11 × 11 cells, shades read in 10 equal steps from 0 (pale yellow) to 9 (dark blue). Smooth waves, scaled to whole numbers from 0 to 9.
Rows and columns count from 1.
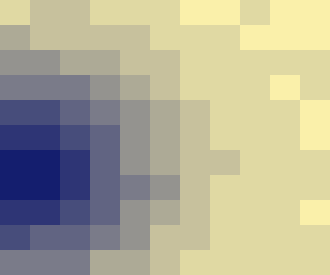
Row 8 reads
9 9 8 6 5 4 2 1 1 1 1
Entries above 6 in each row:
0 0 0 0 2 3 3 3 3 1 0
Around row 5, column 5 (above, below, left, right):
3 4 5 3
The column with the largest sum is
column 1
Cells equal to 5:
9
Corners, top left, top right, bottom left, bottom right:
1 0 5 1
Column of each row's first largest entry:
2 1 1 1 1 1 1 1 1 1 1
